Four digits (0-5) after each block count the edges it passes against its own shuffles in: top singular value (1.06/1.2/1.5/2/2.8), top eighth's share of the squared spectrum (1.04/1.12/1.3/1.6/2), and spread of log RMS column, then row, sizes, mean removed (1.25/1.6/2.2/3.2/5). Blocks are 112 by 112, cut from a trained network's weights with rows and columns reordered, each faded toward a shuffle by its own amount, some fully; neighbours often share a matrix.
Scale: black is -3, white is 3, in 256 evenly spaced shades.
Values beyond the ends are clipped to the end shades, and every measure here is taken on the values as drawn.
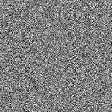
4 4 2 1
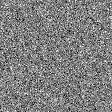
0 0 0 0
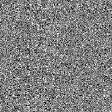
3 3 2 2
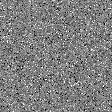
0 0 0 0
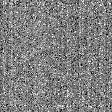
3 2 0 2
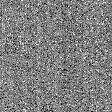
2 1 0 1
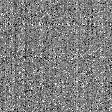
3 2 0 2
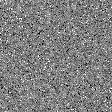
0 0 0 0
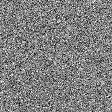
1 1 0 0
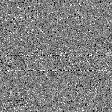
3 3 0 2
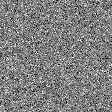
0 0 0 0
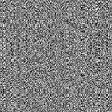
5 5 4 2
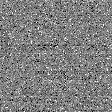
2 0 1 0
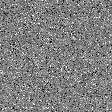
0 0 0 0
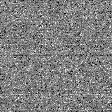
2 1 1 0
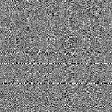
4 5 3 3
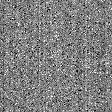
2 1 0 1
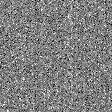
1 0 0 0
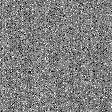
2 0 0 0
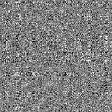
4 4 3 3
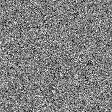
1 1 0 0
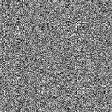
4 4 2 1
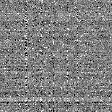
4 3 3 1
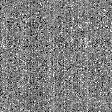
3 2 0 2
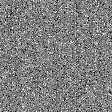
1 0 0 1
